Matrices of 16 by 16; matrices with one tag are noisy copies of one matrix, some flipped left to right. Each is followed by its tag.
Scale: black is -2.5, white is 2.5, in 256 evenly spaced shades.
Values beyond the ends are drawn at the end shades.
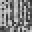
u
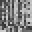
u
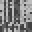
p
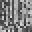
u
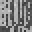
u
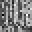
u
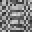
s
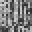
u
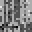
p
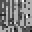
u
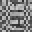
s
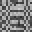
s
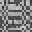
s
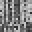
p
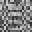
s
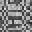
s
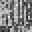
u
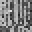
u
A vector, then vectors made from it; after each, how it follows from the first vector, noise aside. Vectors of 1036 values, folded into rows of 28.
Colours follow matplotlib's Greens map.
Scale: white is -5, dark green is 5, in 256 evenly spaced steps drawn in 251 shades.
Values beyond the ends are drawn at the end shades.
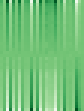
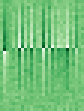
wrapped around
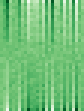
reversed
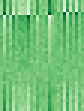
wrapped around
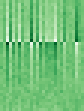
wrapped around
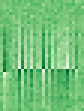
wrapped around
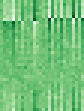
wrapped around
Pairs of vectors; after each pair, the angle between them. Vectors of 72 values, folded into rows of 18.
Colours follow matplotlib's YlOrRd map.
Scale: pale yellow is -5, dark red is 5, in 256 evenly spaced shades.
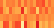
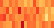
partly opposed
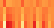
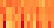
nearly opposite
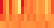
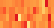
orthogonal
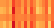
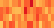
orthogonal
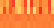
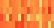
orthogonal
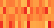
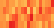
partly aligned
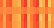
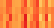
nearly parallel
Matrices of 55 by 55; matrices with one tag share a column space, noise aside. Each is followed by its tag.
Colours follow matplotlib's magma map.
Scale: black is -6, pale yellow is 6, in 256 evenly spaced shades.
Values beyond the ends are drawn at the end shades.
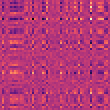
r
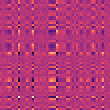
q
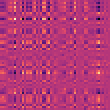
r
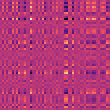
r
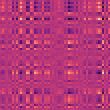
r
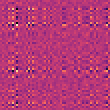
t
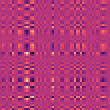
q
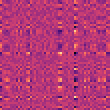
q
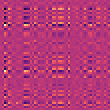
t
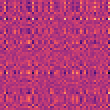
r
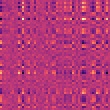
r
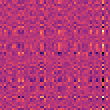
q
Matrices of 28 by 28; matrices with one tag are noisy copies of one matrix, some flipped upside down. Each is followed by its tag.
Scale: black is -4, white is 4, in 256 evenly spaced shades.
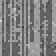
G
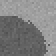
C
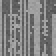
G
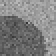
C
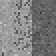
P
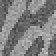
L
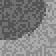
C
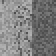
P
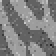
L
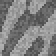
L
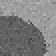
C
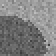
C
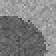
C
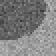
C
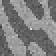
L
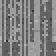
G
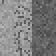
P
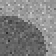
C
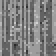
G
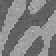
L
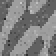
L
